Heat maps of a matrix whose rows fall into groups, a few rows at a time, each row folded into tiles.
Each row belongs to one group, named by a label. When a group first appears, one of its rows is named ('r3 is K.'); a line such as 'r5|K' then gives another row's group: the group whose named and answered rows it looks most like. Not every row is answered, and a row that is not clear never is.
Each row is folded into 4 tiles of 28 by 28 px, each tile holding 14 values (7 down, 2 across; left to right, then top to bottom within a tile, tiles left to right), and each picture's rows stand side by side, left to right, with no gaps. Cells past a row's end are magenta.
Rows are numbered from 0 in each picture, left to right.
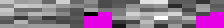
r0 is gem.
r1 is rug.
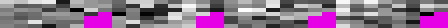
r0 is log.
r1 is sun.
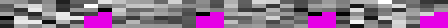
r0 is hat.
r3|sun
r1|gem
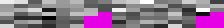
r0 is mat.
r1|log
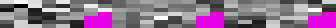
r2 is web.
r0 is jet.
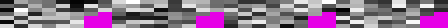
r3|sun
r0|sun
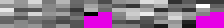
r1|rug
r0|gem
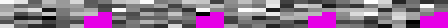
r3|rug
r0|mat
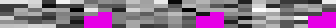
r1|log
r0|jet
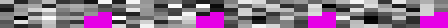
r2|jet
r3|jet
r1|sun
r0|web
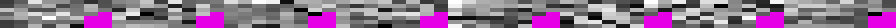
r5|hat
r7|gem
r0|rug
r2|log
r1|jet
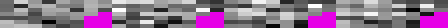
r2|rug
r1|mat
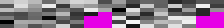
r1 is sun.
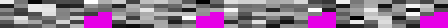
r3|web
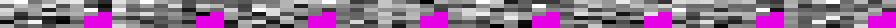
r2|hat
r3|web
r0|mat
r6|mat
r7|mat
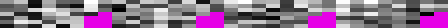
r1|web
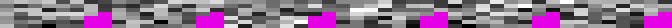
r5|jet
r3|rug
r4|web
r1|hat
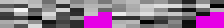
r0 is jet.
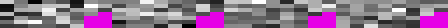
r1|rug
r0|hat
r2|log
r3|jet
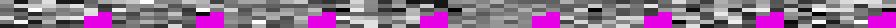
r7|hat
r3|sun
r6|hat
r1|log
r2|mat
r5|sun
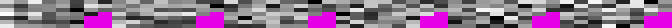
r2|web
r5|web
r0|gem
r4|hat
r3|sun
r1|mat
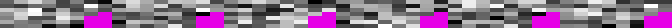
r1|log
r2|sun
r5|rug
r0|rug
